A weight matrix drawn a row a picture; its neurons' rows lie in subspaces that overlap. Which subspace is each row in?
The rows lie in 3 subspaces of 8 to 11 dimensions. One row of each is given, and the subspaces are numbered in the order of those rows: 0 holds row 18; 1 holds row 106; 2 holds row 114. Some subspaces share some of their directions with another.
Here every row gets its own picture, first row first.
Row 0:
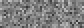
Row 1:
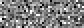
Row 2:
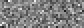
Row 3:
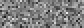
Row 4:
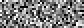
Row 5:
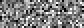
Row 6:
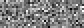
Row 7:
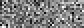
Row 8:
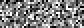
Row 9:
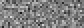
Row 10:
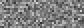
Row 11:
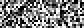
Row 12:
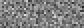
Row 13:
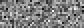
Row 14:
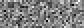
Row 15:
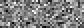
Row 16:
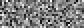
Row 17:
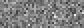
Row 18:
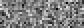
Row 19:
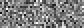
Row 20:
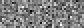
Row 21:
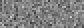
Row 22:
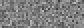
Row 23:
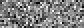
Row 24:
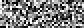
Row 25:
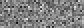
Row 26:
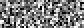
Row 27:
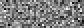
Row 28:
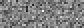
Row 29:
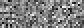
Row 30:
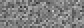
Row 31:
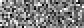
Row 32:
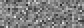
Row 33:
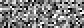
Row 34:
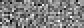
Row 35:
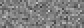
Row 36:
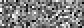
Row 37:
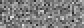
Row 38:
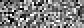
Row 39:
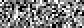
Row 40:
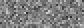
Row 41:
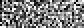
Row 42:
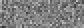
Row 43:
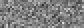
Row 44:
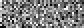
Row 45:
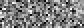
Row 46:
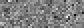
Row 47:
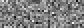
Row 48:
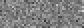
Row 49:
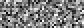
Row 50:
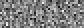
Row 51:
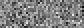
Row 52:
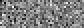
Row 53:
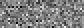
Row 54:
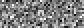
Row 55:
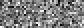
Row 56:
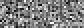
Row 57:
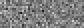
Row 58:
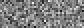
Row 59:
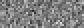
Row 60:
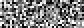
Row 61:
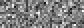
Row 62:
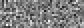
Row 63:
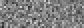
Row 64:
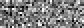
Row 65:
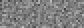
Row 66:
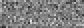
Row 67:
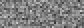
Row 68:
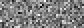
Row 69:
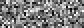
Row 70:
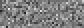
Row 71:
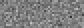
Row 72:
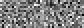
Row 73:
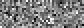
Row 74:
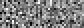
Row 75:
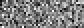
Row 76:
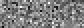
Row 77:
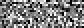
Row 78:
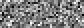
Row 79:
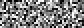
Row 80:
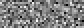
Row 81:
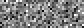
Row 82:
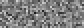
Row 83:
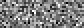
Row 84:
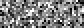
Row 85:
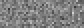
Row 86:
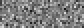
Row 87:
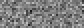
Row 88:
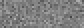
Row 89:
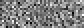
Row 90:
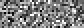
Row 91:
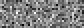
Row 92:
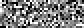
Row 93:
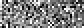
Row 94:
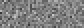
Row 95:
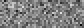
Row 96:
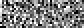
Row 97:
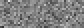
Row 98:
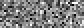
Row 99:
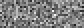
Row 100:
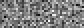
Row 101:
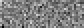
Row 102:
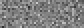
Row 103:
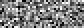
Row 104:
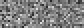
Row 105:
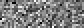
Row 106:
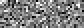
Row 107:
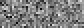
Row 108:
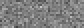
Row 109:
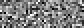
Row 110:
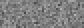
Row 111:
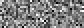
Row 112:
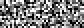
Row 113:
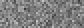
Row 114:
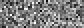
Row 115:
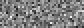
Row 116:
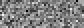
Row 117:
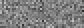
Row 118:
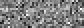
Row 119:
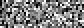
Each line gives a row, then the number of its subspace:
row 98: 1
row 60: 0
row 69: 0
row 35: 2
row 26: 0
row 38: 2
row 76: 2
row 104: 1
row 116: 0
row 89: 0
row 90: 2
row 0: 1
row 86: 2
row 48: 1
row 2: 1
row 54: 0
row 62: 0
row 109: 1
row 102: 2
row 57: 1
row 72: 0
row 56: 2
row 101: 0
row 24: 2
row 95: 1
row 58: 2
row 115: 2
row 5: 1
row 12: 1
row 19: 0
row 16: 0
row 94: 1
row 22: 0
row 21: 2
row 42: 2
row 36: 1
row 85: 0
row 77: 2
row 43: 1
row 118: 0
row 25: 0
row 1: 2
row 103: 2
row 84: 0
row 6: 0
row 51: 0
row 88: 1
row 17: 1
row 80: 2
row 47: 0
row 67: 2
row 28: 1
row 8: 0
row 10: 1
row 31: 2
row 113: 2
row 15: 1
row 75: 2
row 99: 1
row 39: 1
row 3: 2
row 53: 0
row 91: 1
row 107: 1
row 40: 1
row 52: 0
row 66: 2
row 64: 1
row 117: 0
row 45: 2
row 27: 0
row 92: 2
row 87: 2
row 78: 0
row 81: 1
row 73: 1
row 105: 2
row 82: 1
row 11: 0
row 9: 0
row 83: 1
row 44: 0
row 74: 0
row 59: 0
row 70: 2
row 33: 1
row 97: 1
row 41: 2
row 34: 2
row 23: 0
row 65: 1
